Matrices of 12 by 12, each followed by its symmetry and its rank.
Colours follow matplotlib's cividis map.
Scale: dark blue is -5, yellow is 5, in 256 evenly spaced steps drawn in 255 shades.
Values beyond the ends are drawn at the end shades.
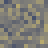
neither, full rank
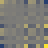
symmetric, rank one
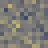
antisymmetric, full rank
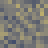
antisymmetric, full rank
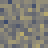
neither, full rank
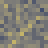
neither, full rank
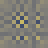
symmetric, rank two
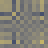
symmetric, rank two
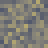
neither, full rank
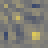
symmetric, rank two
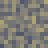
antisymmetric, full rank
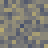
neither, full rank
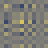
symmetric, rank one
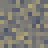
antisymmetric, full rank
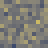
neither, full rank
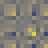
symmetric, rank two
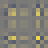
symmetric, rank one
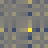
symmetric, rank one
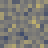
antisymmetric, full rank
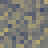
neither, full rank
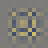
symmetric, rank one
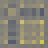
symmetric, rank two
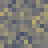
antisymmetric, full rank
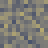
antisymmetric, full rank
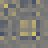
symmetric, rank two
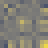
symmetric, rank two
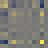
symmetric, rank one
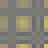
symmetric, rank one
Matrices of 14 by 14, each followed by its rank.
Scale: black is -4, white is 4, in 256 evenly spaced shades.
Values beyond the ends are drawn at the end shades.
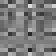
two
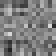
three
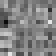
three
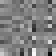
two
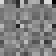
two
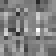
three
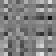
two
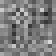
three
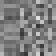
three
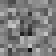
three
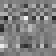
two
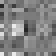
two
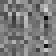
three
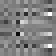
two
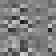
two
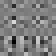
two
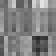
two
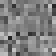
three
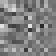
three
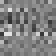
three
